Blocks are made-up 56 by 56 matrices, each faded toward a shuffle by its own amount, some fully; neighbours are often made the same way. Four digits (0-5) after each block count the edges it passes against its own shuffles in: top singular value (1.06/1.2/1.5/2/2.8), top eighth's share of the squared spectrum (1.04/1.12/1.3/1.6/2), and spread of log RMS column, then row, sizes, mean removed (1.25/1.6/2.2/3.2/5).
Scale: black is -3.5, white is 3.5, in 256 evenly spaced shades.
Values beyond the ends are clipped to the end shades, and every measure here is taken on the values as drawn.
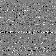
2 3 0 3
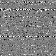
3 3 0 3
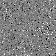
1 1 0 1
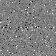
2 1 0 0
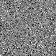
0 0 0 0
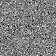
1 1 0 1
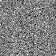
0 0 0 1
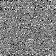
1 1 0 2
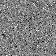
0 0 0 0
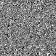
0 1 0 2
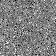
0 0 0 0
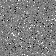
0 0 0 0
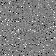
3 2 0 0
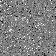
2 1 0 0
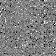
3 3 1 1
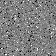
0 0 0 0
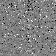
2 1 0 0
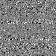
1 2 0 3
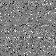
1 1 0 1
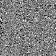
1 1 2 0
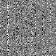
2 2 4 0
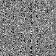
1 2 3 0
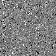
1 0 1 0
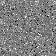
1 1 1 0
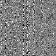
2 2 3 0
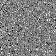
0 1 1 0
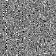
1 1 2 0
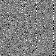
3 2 2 0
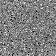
0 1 0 0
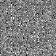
1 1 2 0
